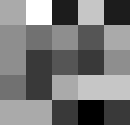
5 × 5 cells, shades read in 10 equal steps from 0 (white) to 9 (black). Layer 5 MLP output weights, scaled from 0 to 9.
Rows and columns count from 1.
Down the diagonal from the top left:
3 5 6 2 7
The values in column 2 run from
0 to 7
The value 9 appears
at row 5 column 4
